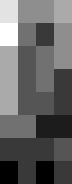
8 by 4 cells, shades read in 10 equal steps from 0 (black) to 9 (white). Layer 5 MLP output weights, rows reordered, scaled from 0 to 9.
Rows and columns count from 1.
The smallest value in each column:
0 2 0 1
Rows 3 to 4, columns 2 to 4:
3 4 5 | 3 4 2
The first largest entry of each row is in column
1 1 1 1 1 1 4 2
